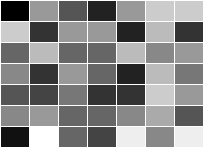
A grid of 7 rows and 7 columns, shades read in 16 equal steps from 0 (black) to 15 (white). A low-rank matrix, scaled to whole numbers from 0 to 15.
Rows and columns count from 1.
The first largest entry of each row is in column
6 1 2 6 6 6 2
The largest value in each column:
12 15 9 9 14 12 14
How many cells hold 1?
1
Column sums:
40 54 48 36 49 72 59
